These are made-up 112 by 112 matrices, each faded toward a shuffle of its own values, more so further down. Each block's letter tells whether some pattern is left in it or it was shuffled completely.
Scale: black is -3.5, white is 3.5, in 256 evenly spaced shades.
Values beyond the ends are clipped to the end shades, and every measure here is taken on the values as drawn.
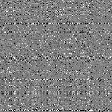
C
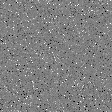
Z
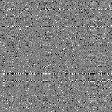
C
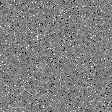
Z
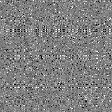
C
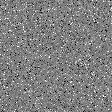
Z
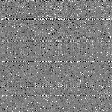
C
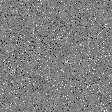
Z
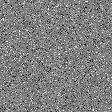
Z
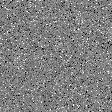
Z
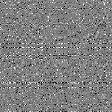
C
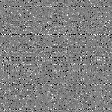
C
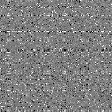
C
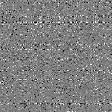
C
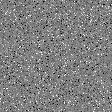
Z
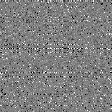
C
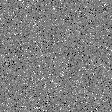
Z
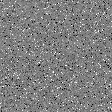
Z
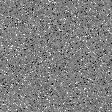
Z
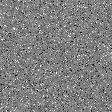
Z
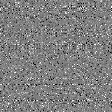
C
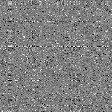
C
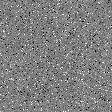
Z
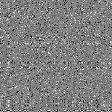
C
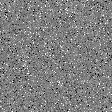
Z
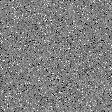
Z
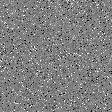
Z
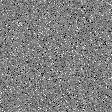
Z
